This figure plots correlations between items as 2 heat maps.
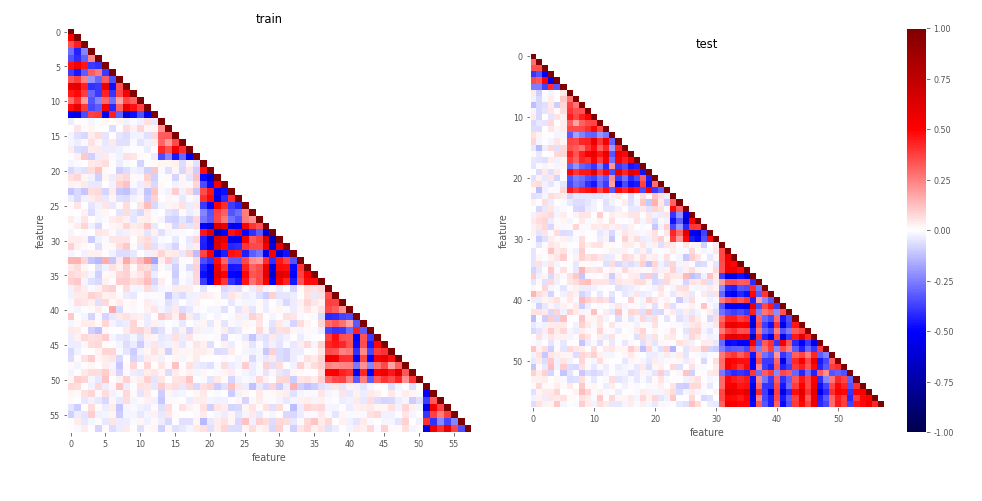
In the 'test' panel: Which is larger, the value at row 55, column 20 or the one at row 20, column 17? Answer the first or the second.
the first
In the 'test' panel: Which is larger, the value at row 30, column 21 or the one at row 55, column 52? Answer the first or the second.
the first
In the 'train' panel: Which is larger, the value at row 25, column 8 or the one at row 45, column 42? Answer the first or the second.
the second
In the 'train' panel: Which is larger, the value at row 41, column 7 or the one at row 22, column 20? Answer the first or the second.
the first
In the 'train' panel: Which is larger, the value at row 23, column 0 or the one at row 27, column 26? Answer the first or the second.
the second
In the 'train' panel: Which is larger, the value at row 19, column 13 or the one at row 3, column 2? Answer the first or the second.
the first
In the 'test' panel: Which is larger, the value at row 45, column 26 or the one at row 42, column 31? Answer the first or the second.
the first
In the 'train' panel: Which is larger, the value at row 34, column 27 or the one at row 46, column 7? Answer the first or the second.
the first
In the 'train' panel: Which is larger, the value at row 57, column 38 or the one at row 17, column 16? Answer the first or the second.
the second
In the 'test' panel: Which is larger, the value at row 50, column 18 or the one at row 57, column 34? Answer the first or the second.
the second
